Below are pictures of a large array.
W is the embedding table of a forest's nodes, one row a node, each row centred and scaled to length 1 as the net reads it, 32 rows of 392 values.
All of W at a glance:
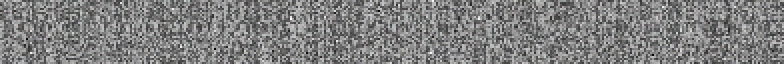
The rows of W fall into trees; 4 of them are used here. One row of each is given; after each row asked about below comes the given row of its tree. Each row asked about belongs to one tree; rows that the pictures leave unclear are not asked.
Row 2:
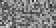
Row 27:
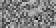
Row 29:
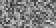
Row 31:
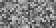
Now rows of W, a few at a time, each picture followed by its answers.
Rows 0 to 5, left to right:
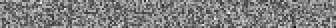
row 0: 27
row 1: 2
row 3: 31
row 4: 29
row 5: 2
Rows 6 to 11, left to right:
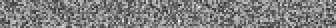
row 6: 29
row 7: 2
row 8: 2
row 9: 2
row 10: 31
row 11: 27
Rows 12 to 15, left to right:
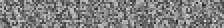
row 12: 29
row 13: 29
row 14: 29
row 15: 29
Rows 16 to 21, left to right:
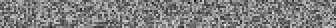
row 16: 31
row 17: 31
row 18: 29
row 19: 2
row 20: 29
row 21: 29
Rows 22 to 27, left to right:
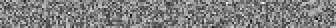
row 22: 27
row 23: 27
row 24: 31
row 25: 31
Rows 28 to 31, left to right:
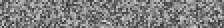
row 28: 31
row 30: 31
